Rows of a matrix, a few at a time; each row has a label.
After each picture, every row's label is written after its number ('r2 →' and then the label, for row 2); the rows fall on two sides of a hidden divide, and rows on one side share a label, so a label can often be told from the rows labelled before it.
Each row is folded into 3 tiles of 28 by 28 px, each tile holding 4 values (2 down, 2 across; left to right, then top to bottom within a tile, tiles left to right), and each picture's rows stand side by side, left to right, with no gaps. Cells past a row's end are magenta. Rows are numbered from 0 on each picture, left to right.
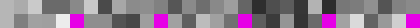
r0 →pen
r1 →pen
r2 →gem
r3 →gem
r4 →pen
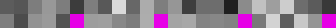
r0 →gem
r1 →pen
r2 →pen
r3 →pen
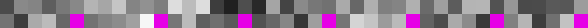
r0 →gem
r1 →pen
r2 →pen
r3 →gem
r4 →pen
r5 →gem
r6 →pen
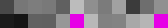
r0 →gem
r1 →pen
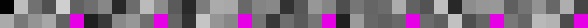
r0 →gem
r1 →gem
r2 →gem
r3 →gem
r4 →gem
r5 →gem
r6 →gem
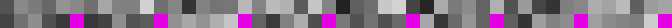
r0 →gem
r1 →gem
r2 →pen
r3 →gem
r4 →gem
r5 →gem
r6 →gem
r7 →pen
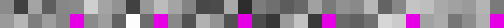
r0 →pen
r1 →pen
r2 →gem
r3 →gem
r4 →pen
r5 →pen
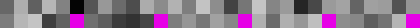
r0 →gem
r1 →gem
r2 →pen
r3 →pen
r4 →pen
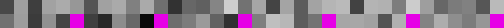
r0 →gem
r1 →gem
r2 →gem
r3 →pen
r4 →pen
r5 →pen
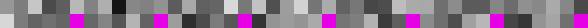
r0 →pen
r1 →gem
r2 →gem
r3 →pen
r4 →gem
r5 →pen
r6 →gem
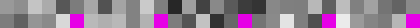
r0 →pen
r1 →pen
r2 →gem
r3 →gem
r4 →pen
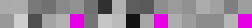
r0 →pen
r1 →pen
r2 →pen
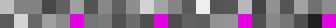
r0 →pen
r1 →gem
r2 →pen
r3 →gem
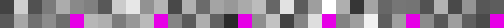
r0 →gem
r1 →pen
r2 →gem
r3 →pen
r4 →pen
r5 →gem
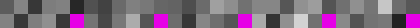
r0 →gem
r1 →gem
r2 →gem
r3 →gem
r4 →gem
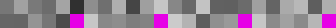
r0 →gem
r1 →pen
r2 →pen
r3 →pen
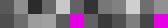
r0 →gem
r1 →gem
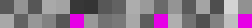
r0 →gem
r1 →gem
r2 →pen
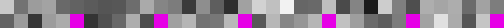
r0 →pen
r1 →gem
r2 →pen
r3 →pen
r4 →gem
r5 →pen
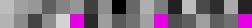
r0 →pen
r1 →gem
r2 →gem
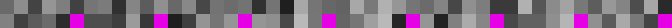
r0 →gem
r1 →gem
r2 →gem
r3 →gem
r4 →gem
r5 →gem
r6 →gem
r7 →gem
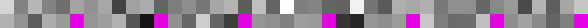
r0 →pen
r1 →gem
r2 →gem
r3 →pen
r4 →gem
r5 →pen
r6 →pen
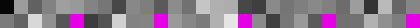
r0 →gem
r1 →gem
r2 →pen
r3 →gem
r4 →gem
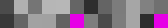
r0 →gem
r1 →gem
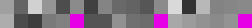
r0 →pen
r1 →gem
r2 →pen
